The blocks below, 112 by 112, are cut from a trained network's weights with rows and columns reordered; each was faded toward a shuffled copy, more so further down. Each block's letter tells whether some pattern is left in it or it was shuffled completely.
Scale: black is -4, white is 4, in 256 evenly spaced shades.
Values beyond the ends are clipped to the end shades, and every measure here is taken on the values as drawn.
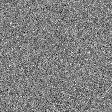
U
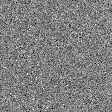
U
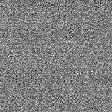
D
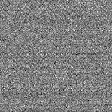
D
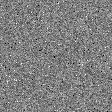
U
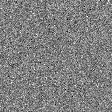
U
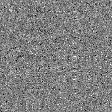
D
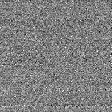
D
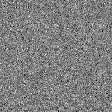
D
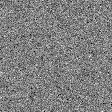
U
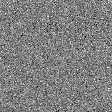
U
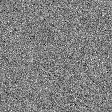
U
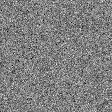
U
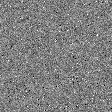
U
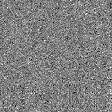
D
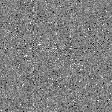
D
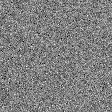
U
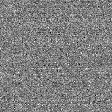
D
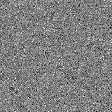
D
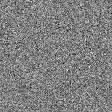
U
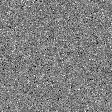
U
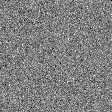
U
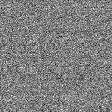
D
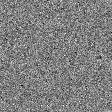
U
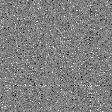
D
